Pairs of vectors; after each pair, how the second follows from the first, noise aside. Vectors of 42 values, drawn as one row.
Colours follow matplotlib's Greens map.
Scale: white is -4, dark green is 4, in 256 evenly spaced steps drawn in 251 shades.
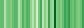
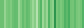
shrunk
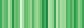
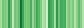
negated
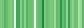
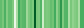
sign-scrambled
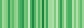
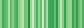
negated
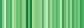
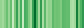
shuffled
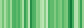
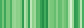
negated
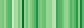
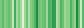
sign-scrambled
